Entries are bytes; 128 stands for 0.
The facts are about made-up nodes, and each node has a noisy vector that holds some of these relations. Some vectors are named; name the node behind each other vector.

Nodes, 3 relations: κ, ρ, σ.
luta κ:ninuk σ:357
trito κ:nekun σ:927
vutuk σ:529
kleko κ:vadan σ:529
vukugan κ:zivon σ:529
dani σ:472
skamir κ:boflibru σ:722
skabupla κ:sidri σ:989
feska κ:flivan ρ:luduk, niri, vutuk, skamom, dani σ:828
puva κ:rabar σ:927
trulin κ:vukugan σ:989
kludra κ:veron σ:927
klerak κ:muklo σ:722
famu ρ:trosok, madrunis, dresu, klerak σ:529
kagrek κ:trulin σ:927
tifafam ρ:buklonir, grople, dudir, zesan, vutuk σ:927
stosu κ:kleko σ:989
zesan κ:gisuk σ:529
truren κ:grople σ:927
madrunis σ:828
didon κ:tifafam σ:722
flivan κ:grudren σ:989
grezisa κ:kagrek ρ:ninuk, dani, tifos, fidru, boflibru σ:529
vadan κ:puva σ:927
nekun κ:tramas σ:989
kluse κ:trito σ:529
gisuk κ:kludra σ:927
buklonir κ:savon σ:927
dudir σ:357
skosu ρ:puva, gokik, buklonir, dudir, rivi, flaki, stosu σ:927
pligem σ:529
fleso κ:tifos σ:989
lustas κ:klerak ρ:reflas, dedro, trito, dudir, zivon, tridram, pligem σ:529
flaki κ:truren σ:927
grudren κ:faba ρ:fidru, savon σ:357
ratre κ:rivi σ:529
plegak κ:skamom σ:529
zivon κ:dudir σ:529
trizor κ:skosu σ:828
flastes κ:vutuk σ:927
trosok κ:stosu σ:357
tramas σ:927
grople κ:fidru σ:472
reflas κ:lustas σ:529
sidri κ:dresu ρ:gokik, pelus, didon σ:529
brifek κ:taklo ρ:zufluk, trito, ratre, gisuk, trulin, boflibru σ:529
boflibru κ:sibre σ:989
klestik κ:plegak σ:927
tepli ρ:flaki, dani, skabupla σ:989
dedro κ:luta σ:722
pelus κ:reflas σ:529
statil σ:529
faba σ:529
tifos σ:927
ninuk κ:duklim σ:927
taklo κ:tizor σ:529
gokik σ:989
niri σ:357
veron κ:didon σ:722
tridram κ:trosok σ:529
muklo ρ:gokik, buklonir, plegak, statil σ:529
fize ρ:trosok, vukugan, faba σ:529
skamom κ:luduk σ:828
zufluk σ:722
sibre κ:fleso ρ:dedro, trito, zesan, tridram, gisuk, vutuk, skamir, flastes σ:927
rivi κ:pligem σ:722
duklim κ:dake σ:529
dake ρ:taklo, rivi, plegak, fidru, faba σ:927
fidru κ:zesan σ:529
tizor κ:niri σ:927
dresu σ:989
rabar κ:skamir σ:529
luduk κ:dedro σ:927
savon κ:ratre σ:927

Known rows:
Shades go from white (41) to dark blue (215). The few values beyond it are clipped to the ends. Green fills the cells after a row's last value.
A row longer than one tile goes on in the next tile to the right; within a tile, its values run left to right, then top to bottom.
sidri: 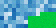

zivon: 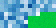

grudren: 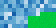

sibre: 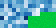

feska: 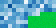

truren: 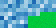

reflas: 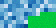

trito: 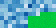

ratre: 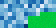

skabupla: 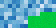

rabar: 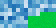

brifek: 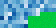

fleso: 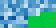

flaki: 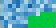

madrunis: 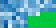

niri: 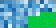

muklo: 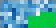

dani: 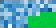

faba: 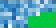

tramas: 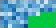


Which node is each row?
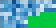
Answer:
stosu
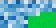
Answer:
kagrek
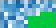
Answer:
vukugan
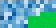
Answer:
grezisa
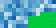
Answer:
plegak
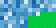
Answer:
veron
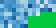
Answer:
vutuk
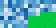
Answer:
boflibru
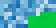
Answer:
pelus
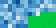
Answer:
rivi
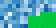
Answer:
grople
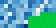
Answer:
lustas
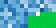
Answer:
zufluk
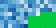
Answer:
pligem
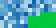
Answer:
gisuk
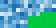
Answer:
vadan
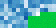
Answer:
skamir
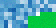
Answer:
dudir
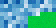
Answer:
klerak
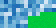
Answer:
kleko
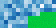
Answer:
ninuk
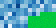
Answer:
fidru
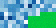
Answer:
trulin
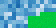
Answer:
taklo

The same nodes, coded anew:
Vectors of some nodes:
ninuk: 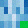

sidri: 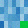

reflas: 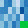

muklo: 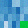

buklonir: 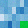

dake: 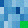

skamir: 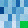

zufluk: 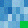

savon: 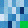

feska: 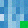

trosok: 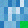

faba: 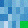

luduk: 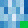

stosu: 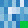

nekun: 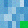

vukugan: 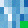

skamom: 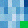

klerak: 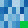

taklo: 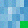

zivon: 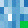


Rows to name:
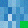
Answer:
dani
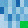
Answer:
rabar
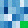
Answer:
grople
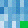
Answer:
fleso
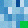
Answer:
puva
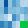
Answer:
zesan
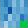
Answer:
niri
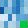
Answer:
sibre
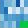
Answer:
vadan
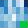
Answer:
dedro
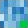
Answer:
grudren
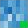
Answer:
madrunis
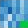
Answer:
dresu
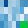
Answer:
veron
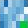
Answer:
didon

